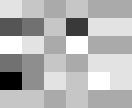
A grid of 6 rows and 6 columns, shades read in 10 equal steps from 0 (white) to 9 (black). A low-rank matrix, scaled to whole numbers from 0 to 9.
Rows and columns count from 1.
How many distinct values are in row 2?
5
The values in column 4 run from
0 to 7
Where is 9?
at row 5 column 1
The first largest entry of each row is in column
3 4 3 1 1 3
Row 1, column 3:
3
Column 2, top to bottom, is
2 5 1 4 4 2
